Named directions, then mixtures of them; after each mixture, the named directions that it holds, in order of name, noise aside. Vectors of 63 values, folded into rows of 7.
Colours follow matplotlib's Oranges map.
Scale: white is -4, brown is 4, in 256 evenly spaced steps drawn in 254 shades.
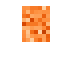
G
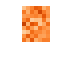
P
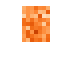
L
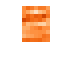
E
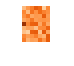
G, P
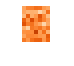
E, G, L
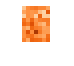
L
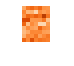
E, P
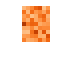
G, L, P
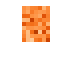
G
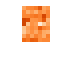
E, P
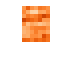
E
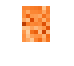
G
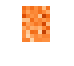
G, L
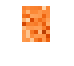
G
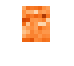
E, P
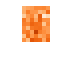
L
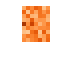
G, L, P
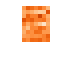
E, L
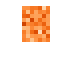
G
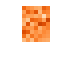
E, P
